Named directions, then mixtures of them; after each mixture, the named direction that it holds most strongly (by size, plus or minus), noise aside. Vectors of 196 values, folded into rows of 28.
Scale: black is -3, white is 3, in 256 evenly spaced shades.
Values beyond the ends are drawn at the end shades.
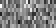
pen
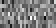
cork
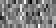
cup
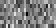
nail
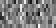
cup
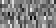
cork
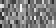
cork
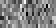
cup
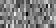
nail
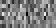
cork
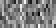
cup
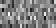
cork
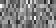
pen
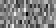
nail
